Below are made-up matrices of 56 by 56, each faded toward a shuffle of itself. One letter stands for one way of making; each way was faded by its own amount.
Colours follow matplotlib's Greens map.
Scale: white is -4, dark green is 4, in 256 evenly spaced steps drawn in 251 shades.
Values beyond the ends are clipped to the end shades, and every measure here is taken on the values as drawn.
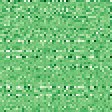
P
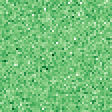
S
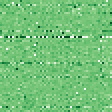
P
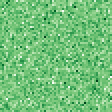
S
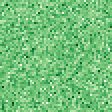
S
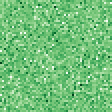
S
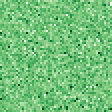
S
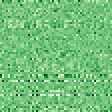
P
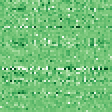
P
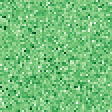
S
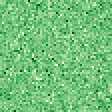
S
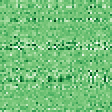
P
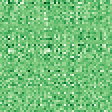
P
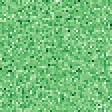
S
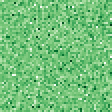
S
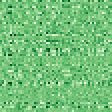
P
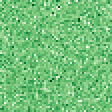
S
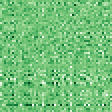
P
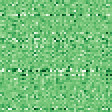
P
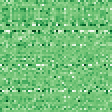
P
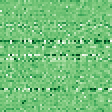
P
